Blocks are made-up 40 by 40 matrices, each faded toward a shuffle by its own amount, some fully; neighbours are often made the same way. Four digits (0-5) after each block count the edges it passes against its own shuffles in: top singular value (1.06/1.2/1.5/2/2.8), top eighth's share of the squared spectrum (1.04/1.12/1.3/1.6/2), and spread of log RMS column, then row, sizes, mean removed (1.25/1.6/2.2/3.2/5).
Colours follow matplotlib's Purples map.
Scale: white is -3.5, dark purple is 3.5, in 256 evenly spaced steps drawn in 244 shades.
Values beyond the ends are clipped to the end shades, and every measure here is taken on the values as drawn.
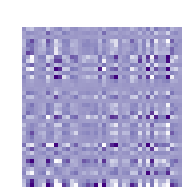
5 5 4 4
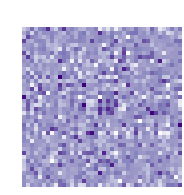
3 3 1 1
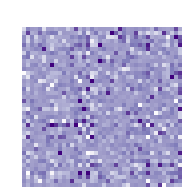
3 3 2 2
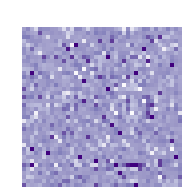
2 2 0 0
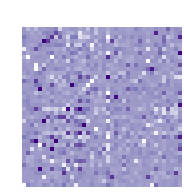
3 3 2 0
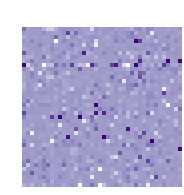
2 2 0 0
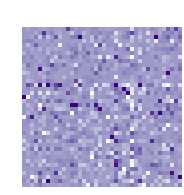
2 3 1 1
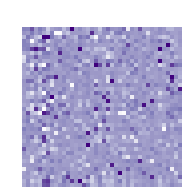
2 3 2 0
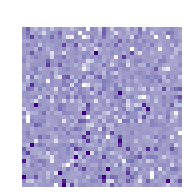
1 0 0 0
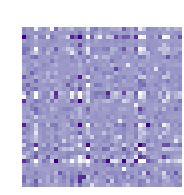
4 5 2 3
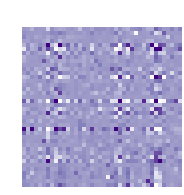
4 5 3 3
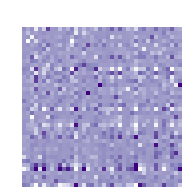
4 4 2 2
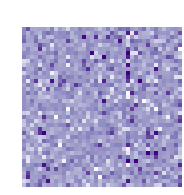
2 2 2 0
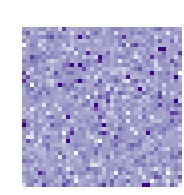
0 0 0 0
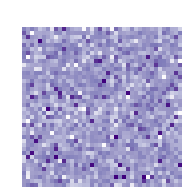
0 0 0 0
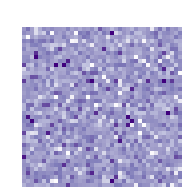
0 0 0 0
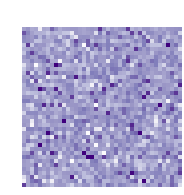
0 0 0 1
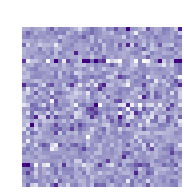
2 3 1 2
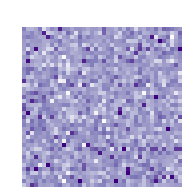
0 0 0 1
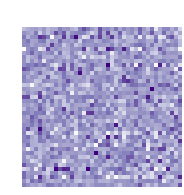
1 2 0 2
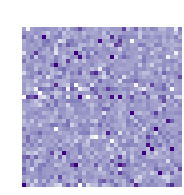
1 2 0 1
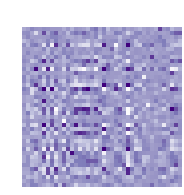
4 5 3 3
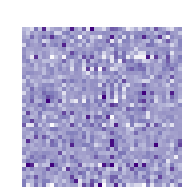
3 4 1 2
